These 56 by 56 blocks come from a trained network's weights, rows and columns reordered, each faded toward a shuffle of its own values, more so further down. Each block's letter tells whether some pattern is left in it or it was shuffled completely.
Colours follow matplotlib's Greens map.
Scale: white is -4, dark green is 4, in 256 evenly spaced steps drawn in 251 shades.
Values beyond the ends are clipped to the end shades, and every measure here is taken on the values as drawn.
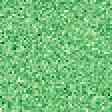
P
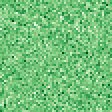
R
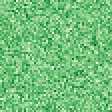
R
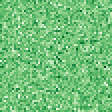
P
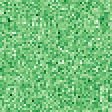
P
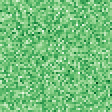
R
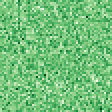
P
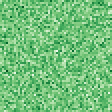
R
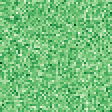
R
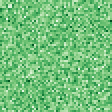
P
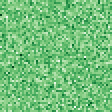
P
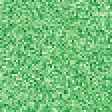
P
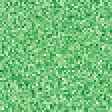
P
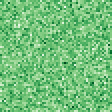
R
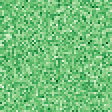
P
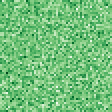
R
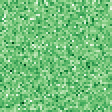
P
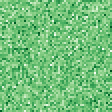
P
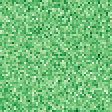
P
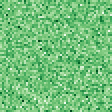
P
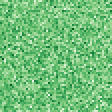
R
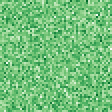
P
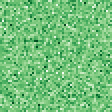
P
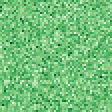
P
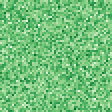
R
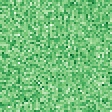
P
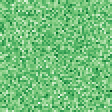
R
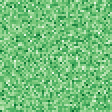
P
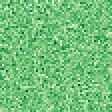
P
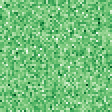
R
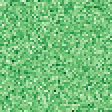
P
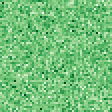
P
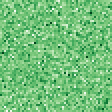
R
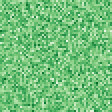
R
